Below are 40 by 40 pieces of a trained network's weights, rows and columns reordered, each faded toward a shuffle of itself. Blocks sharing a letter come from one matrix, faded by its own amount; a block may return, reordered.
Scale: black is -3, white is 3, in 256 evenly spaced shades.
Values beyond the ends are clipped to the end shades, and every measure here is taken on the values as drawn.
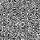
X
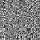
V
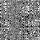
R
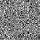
X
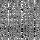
R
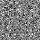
X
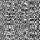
V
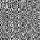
V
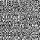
V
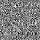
X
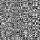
V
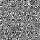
X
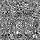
X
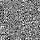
X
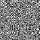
X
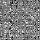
R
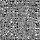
R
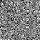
X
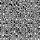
R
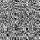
V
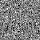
X
